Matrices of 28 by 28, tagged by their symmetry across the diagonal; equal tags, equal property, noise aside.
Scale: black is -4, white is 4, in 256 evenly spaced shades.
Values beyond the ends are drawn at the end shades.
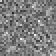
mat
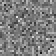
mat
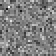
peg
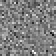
peg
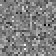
peg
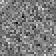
mat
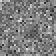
mat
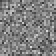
mat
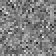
peg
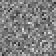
mat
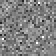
mat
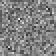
mat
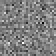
peg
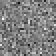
peg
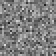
peg
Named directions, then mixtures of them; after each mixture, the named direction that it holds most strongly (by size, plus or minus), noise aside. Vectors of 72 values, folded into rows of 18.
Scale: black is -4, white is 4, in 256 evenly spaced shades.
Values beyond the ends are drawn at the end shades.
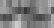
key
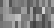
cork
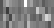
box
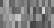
cork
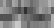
key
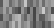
cork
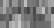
key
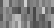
cork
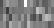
box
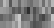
key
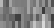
cork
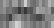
key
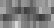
key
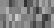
cork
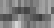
key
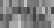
key
